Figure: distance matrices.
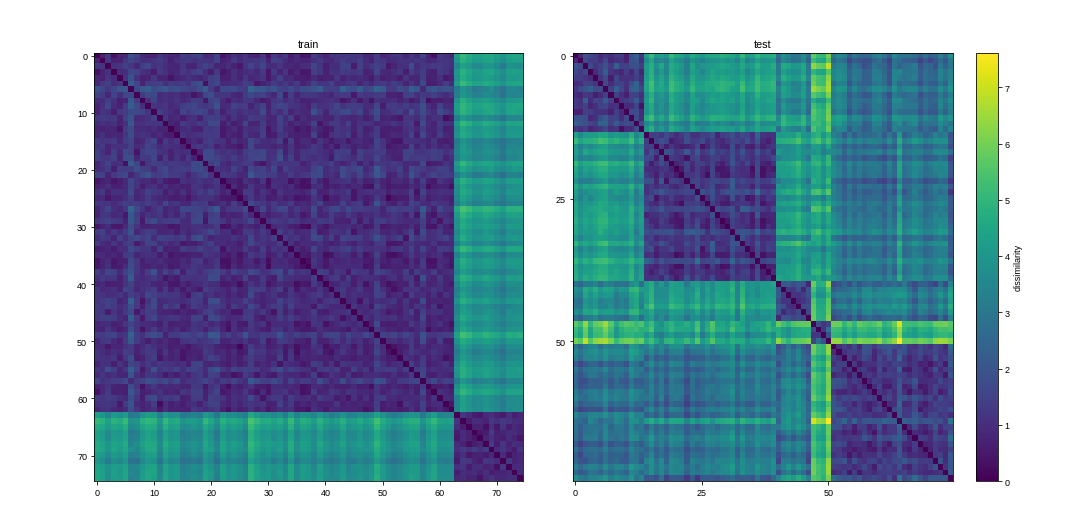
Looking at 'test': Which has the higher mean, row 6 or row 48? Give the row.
48
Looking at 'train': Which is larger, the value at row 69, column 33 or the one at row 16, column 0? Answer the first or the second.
the first
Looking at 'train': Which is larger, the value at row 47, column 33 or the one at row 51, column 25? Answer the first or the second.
the first
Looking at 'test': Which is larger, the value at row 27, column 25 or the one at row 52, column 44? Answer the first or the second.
the second
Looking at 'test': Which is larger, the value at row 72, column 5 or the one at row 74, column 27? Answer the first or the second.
the first
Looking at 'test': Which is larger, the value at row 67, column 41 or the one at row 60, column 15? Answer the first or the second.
the second
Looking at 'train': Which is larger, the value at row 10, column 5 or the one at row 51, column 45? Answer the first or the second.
the first
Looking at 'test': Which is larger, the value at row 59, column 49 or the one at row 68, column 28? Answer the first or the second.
the first
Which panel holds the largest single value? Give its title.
test
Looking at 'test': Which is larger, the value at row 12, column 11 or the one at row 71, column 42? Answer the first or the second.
the second
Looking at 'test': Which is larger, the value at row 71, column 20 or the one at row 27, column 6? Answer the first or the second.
the second
